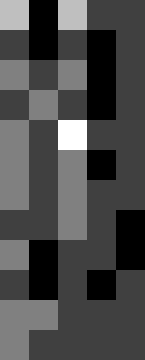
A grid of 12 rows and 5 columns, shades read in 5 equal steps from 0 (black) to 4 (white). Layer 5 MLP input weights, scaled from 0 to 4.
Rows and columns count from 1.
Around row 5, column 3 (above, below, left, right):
1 2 1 1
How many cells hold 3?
2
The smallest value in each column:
1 0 1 0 0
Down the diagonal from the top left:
3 0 2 0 1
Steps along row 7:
down up down same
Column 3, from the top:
3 1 2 1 4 2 2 2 1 1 1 1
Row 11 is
2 2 1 1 1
